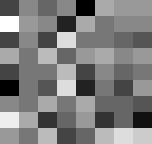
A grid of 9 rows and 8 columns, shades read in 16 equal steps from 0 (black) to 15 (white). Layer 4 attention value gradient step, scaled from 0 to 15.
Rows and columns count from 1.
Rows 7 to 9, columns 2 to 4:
7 10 7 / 10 3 6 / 7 11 4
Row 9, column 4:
4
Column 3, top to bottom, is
6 8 4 11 7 5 10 3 11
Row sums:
54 67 54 70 54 47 59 52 73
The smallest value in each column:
0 7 3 2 0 3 4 1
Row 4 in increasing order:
6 7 8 9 9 10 10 11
